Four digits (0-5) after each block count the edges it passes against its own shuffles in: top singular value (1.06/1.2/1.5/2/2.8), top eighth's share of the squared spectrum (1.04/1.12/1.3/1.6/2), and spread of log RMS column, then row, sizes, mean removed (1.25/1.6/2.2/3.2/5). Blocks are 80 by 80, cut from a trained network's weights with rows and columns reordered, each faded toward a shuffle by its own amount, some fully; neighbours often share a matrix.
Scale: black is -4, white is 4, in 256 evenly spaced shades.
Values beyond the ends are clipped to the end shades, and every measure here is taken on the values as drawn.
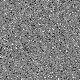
0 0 0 0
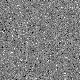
1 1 0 0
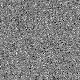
2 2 0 1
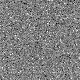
0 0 0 0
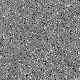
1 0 0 0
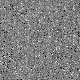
1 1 0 1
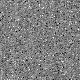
1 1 0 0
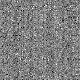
3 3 0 2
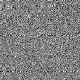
4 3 0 2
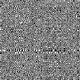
4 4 2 2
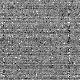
4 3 2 1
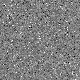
0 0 0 0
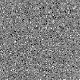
3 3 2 2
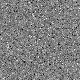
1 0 0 0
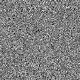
3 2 0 1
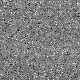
1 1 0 0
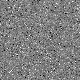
0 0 0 0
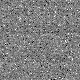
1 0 0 0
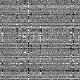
5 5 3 3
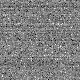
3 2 1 0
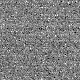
2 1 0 0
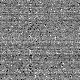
3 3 1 1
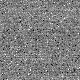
2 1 0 0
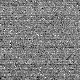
3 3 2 1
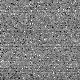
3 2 1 0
